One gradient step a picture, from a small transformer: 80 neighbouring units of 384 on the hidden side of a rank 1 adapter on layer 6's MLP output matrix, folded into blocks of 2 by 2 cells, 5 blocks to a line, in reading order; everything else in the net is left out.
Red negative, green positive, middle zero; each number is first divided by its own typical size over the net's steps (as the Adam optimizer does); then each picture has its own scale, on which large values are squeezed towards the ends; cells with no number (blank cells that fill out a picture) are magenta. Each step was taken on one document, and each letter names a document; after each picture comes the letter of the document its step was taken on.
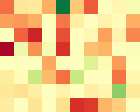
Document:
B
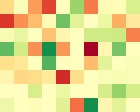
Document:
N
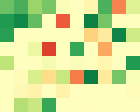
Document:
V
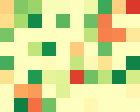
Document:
V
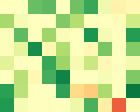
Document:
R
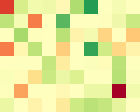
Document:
B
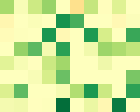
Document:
R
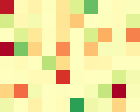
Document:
B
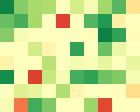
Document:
V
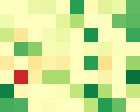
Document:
R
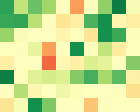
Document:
V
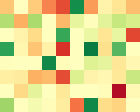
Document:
N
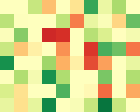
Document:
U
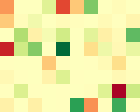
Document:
B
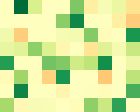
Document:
U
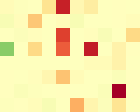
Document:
B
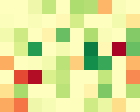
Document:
U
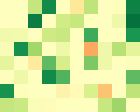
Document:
U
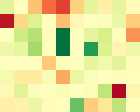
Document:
N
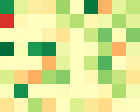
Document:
N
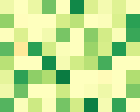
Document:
U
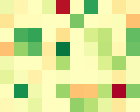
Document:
N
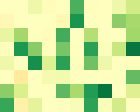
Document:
R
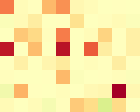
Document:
B
